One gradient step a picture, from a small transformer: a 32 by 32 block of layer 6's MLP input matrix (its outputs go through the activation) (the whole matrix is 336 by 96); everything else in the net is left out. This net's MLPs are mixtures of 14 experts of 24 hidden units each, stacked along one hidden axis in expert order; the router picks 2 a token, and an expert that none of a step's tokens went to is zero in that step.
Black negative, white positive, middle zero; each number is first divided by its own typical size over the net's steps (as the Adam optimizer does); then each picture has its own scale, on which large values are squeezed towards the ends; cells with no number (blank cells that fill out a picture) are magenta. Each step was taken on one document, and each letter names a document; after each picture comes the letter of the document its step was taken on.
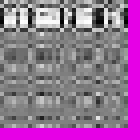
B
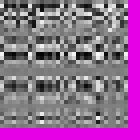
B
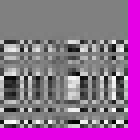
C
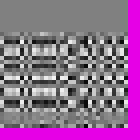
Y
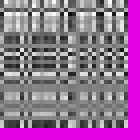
Y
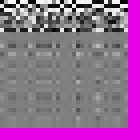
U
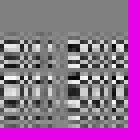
C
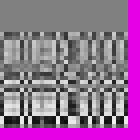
Y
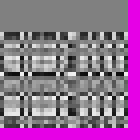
Y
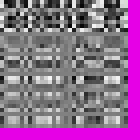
U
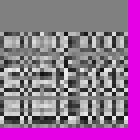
Y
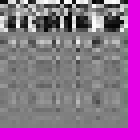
U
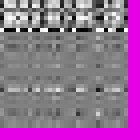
U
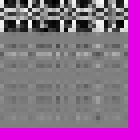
U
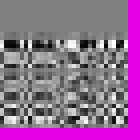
C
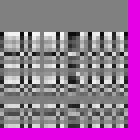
Y
